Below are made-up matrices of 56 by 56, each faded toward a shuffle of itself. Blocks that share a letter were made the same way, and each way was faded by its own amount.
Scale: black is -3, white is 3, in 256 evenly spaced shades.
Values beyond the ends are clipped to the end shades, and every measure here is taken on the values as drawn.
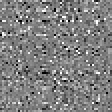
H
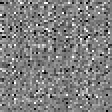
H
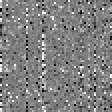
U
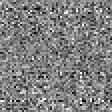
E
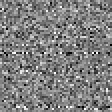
E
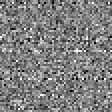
E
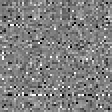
H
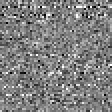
E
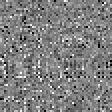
H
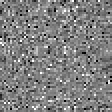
H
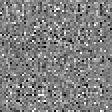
H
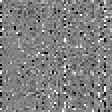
U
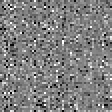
U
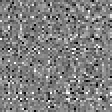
H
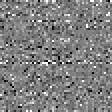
H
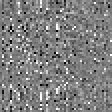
U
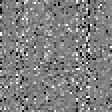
U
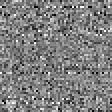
E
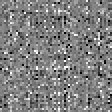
U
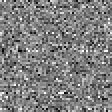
E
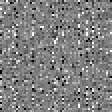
U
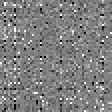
U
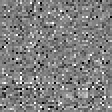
H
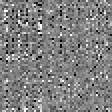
U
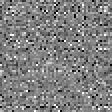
H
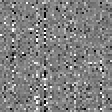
U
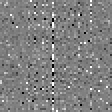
U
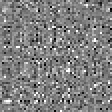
H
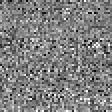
E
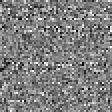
E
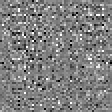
H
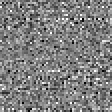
E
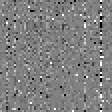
U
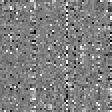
U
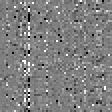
U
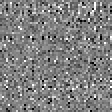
H
